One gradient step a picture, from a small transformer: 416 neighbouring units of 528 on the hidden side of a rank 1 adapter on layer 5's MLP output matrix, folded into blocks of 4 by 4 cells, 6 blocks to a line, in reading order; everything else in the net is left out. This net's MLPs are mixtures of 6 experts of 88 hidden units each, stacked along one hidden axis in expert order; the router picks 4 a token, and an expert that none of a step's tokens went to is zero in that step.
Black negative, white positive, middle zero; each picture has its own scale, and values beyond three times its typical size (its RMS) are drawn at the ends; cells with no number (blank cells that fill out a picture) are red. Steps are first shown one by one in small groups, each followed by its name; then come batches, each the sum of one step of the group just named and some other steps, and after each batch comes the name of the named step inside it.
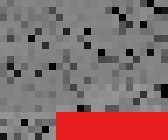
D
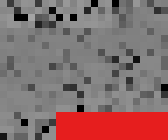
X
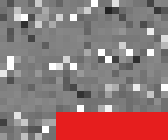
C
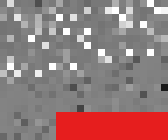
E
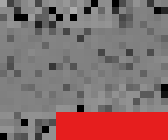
X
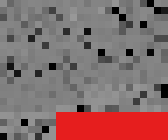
D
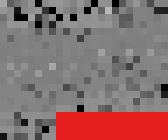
X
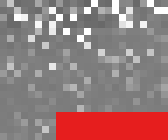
E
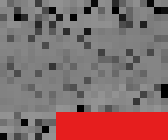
D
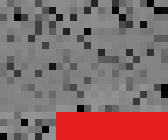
D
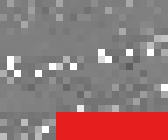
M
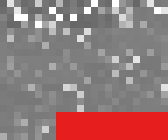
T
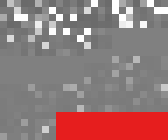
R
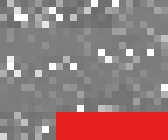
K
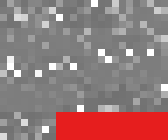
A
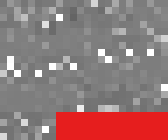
A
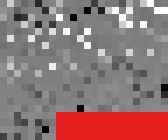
R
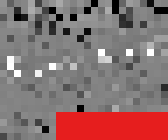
M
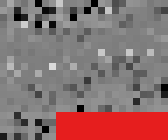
T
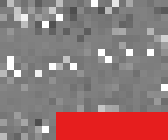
K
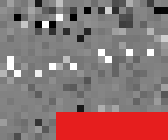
K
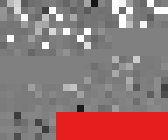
R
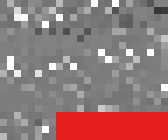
K
